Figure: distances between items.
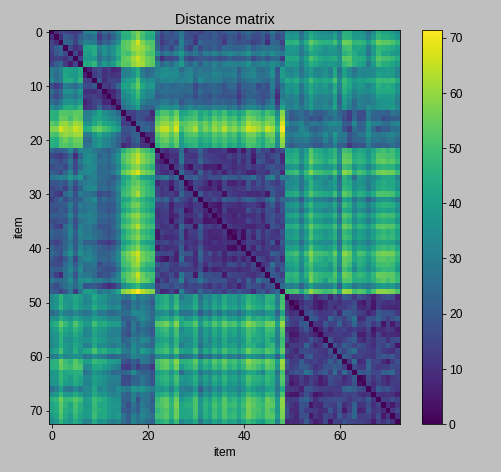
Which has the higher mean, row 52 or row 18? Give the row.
18
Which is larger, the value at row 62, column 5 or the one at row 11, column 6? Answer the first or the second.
the first
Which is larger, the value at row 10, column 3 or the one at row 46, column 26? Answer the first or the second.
the first
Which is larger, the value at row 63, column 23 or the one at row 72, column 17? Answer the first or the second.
the first
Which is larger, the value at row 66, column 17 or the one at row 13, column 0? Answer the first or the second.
the first
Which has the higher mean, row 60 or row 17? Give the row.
17
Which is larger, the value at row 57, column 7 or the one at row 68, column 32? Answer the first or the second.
the second
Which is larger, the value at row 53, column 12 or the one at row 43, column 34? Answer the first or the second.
the first
